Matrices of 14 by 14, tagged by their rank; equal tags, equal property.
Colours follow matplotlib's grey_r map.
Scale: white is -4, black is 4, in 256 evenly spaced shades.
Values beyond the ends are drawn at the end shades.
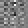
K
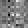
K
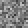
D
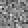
D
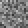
D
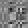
K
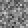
D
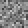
D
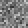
D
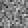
D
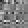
K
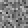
D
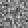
D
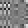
K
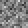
D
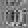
K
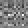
K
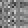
K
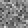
D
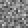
D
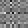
K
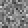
D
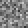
D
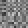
K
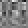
K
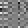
K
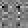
K
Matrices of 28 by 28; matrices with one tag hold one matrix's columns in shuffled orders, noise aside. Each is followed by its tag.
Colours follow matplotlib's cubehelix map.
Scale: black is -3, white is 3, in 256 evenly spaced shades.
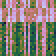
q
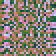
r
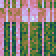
q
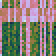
q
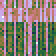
q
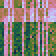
q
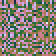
r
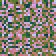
r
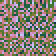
r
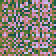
r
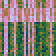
q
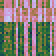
q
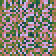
r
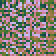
r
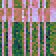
q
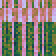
q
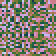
r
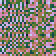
r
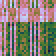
q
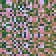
r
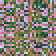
r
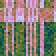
q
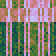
q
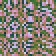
r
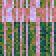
q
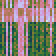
q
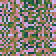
r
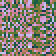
r
